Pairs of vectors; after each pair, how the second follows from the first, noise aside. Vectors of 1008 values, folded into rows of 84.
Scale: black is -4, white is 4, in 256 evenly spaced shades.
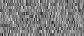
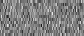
wrapped around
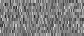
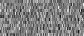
reversed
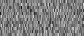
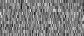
sign-scrambled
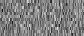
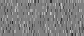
partly zeroed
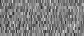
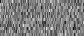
sign-scrambled
